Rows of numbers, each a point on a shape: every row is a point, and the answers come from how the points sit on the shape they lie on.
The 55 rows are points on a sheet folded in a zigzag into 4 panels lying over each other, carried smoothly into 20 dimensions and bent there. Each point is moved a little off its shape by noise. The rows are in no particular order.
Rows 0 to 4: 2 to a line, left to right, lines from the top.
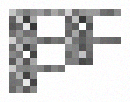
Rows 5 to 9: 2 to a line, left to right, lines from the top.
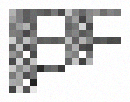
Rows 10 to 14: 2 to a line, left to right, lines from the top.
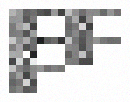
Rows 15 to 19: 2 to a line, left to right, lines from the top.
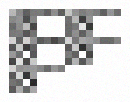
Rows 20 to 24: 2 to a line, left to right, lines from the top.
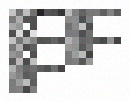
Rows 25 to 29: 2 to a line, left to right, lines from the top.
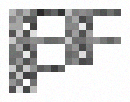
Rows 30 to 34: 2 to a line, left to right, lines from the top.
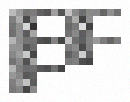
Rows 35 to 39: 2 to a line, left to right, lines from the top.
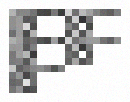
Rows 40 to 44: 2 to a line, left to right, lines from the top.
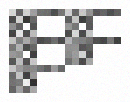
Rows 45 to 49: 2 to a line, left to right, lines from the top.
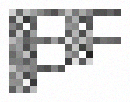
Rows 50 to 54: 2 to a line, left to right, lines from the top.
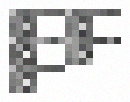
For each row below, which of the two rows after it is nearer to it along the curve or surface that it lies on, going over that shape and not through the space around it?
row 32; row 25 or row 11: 25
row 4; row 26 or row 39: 39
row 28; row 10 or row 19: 19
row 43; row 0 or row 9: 9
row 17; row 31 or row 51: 31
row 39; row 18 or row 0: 18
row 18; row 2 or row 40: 40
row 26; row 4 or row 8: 8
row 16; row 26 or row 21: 21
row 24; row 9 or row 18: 9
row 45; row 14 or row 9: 14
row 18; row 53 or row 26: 26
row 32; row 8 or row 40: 8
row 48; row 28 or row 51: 28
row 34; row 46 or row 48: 46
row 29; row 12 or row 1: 1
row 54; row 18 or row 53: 53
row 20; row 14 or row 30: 30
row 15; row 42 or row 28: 28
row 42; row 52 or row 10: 10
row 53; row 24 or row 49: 24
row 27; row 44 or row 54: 44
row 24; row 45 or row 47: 47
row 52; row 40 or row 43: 40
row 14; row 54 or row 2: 2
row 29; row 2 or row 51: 2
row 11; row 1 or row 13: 13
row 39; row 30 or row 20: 30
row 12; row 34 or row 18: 34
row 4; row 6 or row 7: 6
